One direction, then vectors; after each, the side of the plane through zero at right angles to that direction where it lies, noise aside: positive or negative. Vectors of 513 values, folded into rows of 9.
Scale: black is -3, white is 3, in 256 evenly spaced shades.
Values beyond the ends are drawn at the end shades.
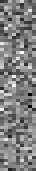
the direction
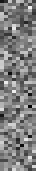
positive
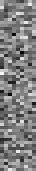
negative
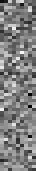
positive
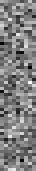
negative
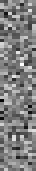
positive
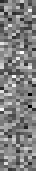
positive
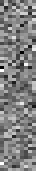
negative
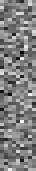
negative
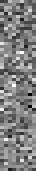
positive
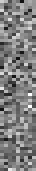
negative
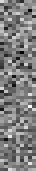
negative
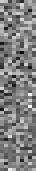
negative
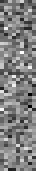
positive
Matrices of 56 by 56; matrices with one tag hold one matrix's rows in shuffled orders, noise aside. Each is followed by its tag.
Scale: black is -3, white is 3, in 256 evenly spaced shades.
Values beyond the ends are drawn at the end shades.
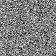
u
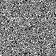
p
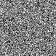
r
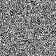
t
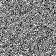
u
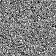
t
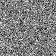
u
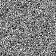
t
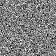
t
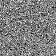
t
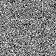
p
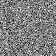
r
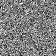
u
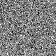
t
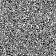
r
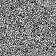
t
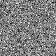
t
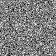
r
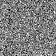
r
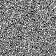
t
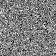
u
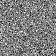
u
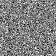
r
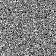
u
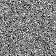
r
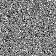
r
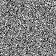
r
